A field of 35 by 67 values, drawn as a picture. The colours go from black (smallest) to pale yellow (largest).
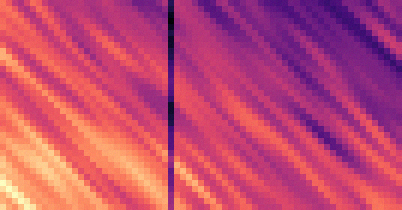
Ninth with the lowest average: top right. Grain: diagonal, down to the right. Ninth with the highest average: bottom left. Odd lines: column 29. Slope: up to the bottom left.
